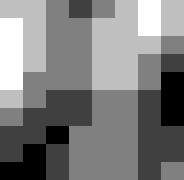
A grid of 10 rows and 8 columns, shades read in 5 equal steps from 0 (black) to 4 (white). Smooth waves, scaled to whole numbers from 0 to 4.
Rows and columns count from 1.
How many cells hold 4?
6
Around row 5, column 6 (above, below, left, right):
3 2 3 2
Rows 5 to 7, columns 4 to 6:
2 3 3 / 1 2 2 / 1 2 2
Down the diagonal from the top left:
3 3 2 2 3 2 1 1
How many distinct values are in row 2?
3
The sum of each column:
26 18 14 17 24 25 20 13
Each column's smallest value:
0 0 0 1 2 2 1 0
